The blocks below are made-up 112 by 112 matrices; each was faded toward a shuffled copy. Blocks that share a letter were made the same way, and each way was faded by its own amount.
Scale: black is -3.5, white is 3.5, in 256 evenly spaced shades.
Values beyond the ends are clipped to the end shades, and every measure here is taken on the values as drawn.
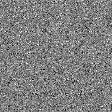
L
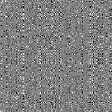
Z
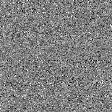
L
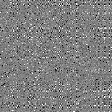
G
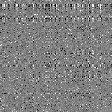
G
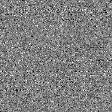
L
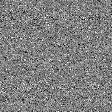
L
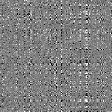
Z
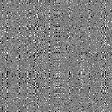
Z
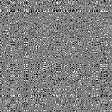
G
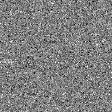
L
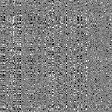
Z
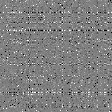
G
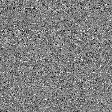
L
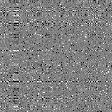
G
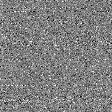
L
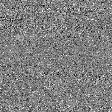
L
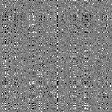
Z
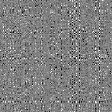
Z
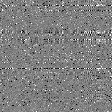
G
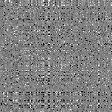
G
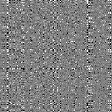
Z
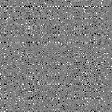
G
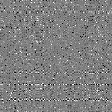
G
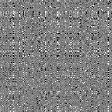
Z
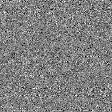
L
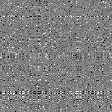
G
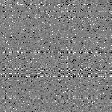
G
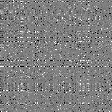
G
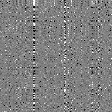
Z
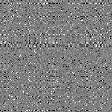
G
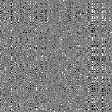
Z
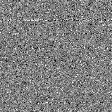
L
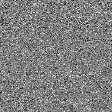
L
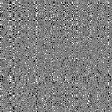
Z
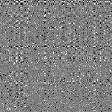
G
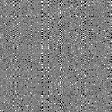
Z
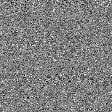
L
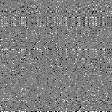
G
